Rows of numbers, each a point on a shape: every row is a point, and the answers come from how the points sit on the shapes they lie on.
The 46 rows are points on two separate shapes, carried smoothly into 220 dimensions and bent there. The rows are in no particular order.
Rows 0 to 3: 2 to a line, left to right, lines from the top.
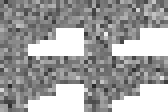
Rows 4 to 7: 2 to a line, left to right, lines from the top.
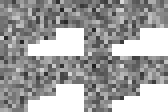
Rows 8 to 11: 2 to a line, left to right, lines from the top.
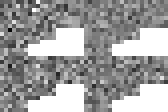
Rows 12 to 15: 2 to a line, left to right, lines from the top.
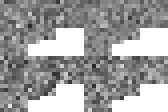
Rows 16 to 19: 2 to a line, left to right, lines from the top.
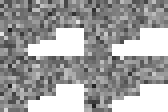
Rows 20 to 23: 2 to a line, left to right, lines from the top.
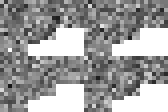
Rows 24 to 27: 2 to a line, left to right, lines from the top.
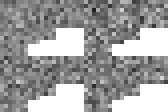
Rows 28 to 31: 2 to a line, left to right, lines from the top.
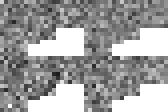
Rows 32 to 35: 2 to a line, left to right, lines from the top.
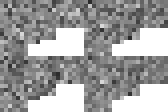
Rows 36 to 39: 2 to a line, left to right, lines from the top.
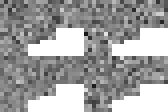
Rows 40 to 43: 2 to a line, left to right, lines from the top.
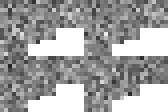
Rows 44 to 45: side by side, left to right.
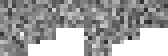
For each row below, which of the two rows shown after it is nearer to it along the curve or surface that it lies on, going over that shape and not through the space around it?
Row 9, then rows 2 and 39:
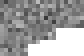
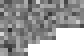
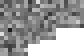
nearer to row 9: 2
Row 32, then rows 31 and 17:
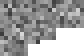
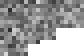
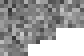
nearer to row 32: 17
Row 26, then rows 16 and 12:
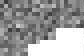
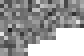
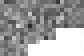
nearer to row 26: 16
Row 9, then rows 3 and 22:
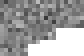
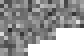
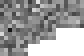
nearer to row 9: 3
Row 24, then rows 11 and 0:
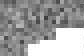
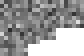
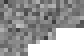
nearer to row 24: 0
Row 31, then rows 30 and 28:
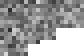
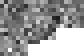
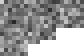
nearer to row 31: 30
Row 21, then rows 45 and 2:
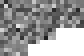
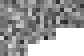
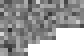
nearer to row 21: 2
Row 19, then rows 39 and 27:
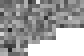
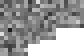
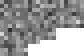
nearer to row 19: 39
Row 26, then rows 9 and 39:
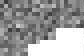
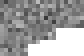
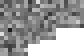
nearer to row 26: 9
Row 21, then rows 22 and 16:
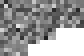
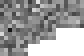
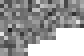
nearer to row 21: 16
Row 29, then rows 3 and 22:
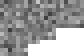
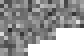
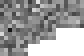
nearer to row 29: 3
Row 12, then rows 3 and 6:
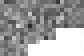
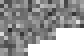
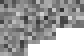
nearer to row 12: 6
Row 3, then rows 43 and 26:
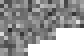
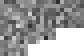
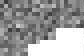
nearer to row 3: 26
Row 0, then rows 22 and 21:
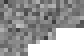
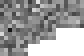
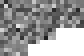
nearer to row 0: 21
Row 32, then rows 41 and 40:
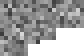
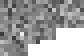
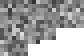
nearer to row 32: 41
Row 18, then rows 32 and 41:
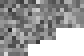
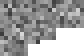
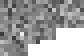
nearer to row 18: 41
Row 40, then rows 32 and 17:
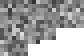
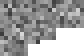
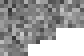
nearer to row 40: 17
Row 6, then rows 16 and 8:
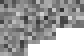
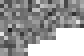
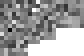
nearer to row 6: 16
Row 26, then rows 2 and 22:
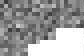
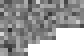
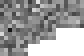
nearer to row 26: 2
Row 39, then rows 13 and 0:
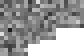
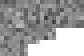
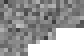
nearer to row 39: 0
